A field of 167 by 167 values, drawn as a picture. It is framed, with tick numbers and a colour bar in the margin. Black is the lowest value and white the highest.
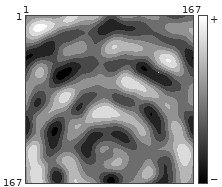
Lone odd cells: 1, higher than its neighbours. Rings: centred on the bottom middle. Slope: none.
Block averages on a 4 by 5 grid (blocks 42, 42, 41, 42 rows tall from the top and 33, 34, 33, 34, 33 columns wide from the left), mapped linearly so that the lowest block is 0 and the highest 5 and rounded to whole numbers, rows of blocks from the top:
3 3 1 2 2 | 1 0 2 3 2 | 0 2 3 1 3 | 5 2 1 2 5
